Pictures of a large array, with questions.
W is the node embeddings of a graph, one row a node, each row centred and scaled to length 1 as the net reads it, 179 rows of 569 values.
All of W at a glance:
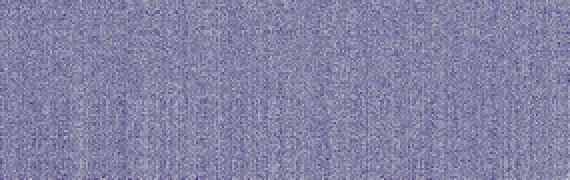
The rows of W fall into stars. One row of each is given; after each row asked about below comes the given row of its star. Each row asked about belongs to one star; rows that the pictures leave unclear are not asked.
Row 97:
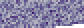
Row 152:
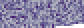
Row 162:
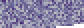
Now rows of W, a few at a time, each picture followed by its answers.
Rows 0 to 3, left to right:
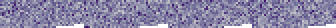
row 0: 162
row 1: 152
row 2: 162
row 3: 152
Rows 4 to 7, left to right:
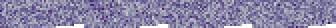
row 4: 97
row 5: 152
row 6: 162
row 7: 162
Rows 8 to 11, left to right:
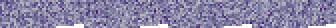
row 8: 152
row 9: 162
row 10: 97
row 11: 97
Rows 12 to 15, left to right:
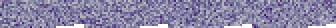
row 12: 97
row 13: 97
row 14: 152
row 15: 152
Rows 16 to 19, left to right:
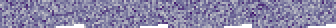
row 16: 152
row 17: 97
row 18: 152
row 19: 152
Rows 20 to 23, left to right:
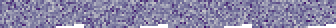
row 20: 152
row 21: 97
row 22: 162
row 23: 97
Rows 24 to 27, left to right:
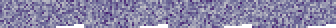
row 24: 97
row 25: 152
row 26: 162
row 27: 97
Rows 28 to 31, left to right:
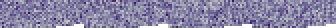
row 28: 162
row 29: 152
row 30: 97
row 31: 97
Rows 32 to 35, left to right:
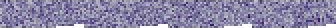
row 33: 97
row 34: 162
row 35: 97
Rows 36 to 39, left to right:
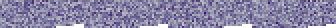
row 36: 162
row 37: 152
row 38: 152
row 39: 97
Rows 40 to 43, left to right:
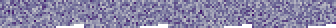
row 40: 162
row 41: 152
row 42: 97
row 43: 97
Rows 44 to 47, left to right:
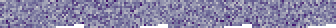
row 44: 97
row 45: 152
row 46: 97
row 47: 152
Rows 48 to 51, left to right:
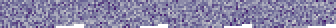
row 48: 162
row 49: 162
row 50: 97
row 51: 97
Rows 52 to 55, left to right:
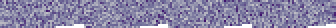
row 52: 152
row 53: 97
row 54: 97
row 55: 152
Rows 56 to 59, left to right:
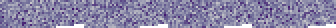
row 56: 97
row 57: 162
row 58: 162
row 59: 152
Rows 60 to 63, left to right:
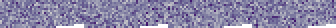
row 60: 162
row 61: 97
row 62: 152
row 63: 152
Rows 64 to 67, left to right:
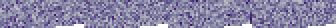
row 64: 97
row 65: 162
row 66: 152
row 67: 97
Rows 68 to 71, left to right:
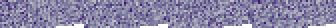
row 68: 152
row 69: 152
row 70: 152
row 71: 152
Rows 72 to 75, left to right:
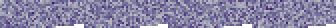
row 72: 97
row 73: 162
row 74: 97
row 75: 152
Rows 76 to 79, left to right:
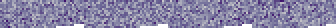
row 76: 97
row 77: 162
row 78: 97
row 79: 152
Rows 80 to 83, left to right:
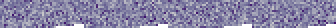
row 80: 152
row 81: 97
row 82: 162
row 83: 97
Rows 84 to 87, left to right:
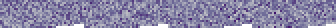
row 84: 162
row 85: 152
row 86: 97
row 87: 162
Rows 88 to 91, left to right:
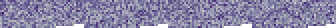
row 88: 162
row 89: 152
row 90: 152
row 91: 97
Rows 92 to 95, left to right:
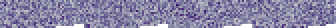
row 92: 162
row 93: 152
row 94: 152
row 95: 97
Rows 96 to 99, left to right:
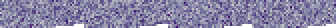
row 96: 97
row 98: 97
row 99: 162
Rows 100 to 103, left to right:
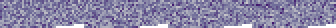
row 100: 162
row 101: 162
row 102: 162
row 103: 162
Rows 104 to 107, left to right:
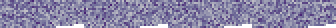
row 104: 162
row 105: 152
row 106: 162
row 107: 97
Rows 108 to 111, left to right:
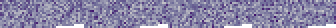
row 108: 162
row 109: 162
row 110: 162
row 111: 152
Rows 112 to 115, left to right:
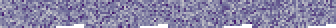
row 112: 162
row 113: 162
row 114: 97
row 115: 152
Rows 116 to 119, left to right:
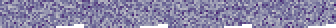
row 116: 162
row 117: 162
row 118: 97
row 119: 162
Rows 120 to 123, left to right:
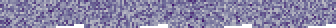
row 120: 97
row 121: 152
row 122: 162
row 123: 162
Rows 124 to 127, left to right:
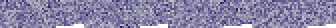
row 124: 152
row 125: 162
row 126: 97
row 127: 162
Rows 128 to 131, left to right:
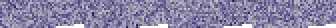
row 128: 152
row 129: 152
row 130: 97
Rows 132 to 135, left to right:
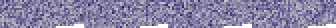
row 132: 152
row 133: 162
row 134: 152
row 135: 152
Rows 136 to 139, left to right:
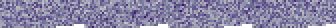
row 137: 97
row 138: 162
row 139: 162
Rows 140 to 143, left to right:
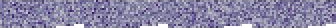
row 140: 162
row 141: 152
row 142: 152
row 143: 162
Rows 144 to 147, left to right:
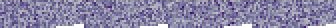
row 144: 162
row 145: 152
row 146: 152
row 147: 152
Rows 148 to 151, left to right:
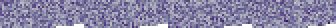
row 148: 162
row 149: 152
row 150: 97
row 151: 162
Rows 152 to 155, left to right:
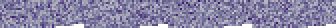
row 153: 97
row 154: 152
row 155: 97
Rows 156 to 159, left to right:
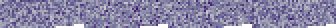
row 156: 162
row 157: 97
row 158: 152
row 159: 152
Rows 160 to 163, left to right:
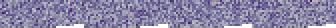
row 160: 162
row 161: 152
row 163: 152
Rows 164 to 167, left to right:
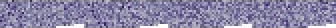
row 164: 152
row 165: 162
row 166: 162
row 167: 162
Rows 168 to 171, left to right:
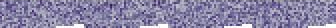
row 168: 152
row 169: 152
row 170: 97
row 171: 162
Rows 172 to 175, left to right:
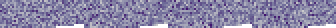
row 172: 97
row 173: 152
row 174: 152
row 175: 152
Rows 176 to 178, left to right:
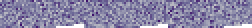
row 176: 162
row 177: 162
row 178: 152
